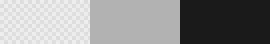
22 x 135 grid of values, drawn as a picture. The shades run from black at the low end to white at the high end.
It is made of 1 by 3 panels. Panel 1,1: very high, checkered, faint in contrast. Panel 1,2: high, flat. Panel 1,3: very low, flat.
